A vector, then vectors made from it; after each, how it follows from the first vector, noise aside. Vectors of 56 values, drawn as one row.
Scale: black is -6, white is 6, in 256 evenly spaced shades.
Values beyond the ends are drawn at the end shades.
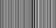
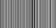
copied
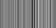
copied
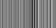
copied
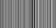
copied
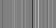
partly zeroed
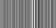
negated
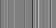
partly zeroed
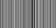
copied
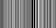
scaled up
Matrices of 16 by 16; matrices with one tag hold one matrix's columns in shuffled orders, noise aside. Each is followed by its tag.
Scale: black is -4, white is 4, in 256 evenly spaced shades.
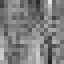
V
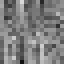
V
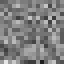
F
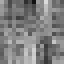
V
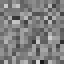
F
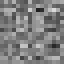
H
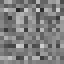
H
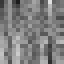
V
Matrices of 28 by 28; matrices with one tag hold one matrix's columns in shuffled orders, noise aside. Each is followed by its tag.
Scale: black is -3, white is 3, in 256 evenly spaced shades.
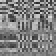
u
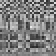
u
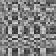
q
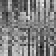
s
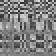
u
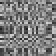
q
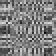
q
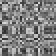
q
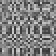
q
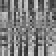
s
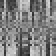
s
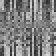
s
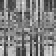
s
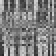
s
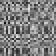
q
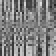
s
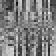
s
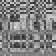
u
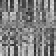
s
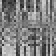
s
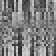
s
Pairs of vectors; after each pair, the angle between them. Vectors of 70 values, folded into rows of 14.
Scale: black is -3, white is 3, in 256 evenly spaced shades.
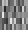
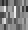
partly opposed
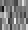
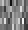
orthogonal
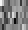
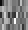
nearly opposite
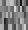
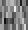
nearly parallel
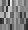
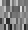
partly aligned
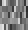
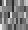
partly aligned
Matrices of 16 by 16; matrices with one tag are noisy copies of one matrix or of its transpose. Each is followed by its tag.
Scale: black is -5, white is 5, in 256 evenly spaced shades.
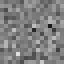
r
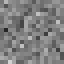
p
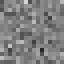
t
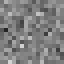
p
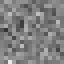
p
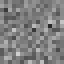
r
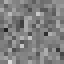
p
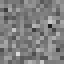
r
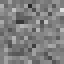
p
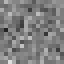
p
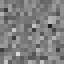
r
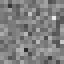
r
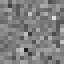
r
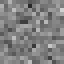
p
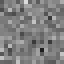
t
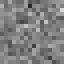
p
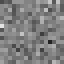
t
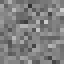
p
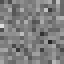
t
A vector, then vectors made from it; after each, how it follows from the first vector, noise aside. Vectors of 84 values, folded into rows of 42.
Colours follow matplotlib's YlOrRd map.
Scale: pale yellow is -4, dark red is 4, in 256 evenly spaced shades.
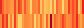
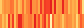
negated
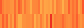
shrunk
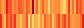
reversed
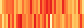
negated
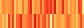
negated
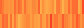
shrunk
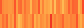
shrunk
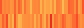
shrunk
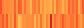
shrunk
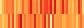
negated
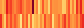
reversed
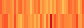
shrunk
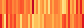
reversed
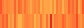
shrunk
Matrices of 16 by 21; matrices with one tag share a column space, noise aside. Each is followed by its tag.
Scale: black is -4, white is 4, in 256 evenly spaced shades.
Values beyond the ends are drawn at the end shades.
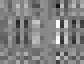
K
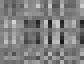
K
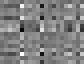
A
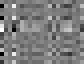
A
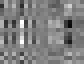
K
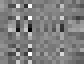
A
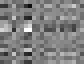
A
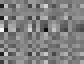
A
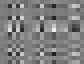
A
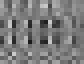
K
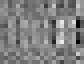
K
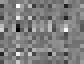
A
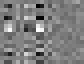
A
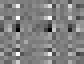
A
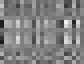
K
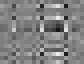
A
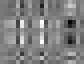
K
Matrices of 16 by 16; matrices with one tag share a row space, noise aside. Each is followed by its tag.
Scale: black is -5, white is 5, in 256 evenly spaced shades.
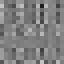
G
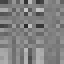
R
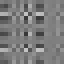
R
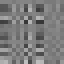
R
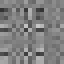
R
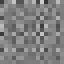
G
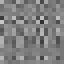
G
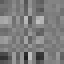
R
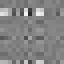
R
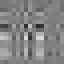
R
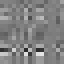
R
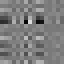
R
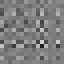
G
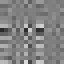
R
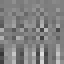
G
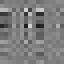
R
